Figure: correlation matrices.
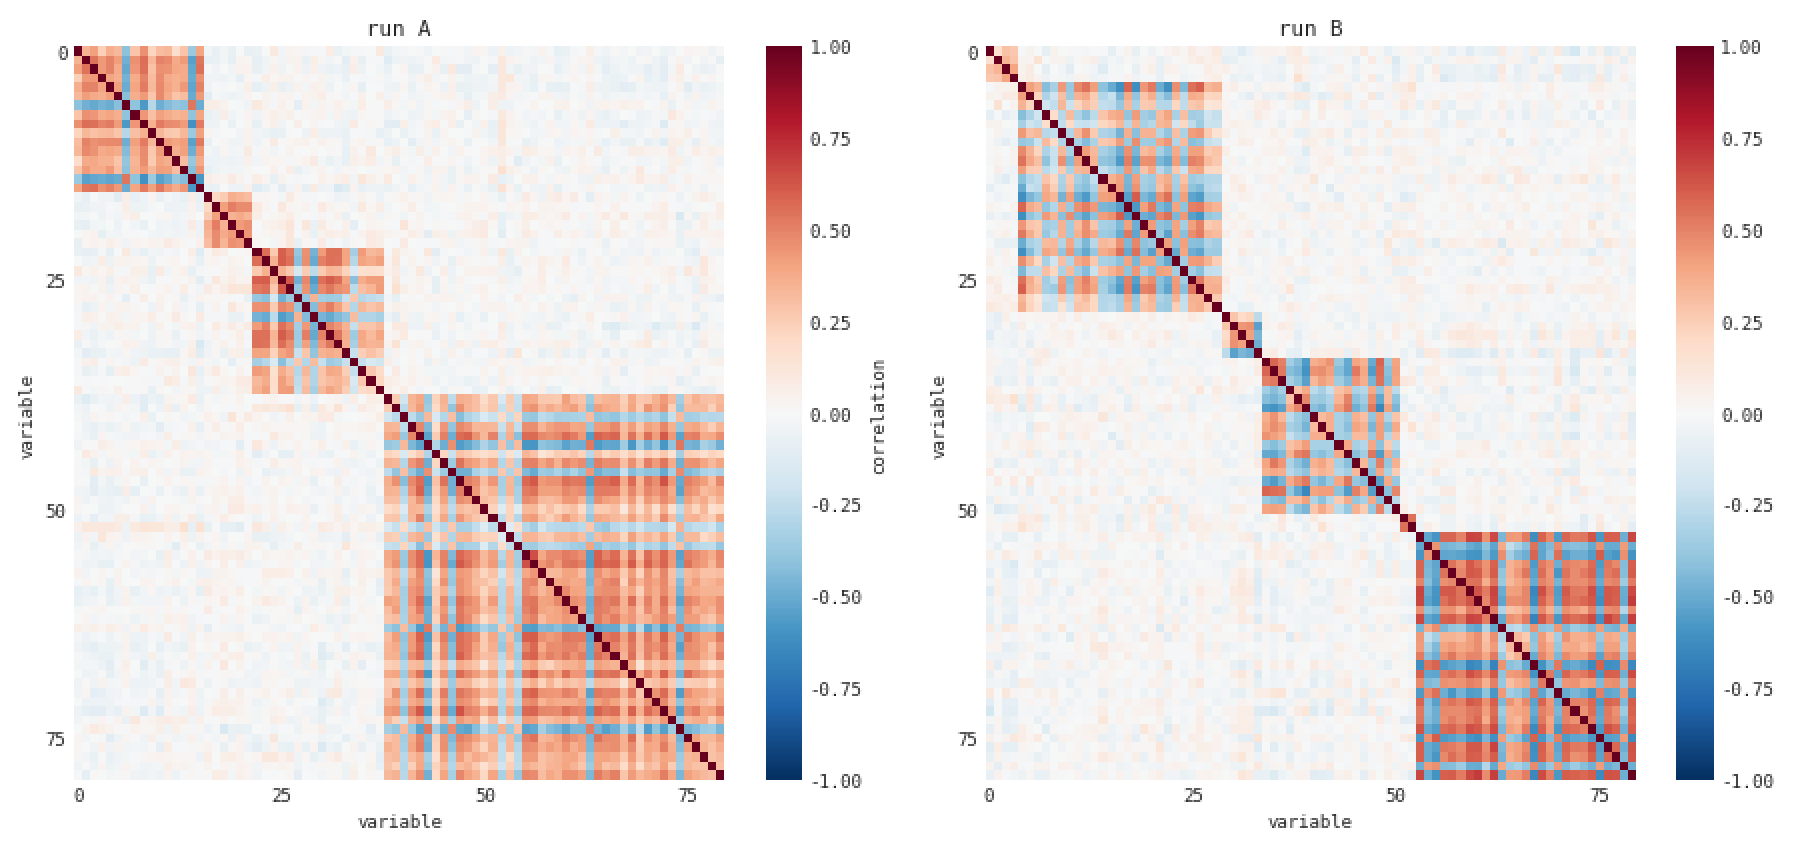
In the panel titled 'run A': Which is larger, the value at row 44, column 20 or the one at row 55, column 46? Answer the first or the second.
the first
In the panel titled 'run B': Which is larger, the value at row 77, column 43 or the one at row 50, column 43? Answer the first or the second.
the first
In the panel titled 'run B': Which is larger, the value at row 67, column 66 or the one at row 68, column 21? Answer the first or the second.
the second
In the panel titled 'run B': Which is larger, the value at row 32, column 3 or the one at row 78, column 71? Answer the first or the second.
the first
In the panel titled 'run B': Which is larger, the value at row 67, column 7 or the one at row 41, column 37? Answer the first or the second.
the first
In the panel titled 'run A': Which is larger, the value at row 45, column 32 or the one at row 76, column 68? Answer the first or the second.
the second
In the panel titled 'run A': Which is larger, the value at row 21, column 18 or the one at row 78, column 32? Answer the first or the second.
the first
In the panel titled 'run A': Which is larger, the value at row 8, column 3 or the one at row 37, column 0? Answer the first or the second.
the first
